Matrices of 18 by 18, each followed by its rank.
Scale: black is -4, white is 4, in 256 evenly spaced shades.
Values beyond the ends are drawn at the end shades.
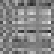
two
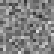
full rank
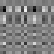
one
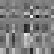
two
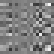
two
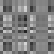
one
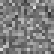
full rank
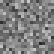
full rank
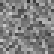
full rank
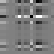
one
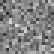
full rank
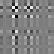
one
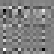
two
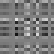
one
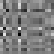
two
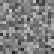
full rank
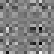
two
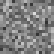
full rank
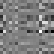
two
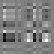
one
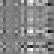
two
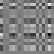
one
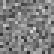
full rank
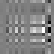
one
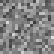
full rank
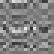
two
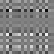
one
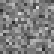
full rank
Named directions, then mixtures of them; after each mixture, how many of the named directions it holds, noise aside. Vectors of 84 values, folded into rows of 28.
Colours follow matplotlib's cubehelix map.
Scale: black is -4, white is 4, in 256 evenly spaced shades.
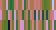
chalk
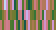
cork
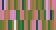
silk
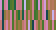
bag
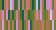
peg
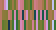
two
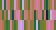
two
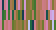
two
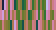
two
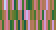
one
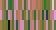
one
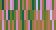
one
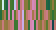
three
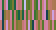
one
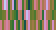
one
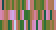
two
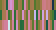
one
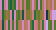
two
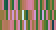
three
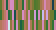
one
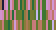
three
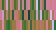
two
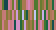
two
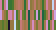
two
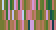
two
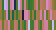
three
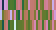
three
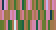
one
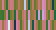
three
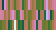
one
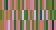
three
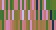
two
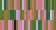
one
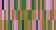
two
